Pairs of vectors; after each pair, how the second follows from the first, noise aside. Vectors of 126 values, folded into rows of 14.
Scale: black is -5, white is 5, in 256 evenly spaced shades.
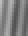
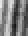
scaled up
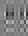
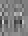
reversed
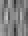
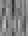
wrapped around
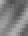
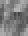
wrapped around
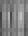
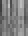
wrapped around
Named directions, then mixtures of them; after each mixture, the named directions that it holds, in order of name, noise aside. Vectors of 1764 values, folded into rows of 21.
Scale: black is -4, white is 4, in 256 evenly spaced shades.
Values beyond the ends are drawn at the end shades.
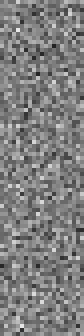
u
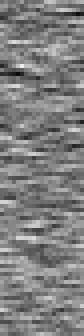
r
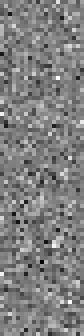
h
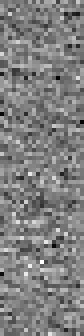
h, r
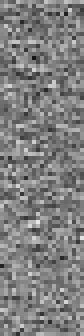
r, u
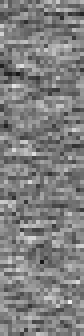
h, r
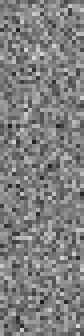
u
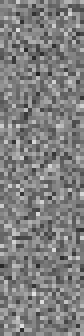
u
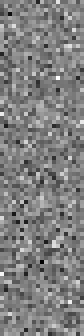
h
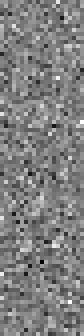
h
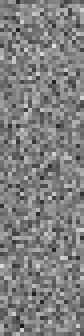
u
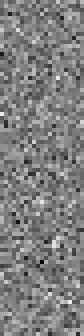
h, u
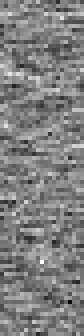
h, r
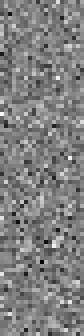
h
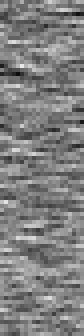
r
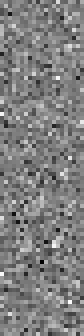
h
